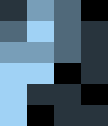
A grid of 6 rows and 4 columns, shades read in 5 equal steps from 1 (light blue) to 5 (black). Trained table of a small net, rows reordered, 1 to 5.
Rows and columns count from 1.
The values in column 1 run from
1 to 4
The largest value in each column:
4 5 5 5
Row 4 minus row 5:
0 -3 1 -1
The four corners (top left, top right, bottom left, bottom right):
4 5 1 4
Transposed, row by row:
4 3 2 1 1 1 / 2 1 2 1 4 5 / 3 3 3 5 4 4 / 5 4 4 4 5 4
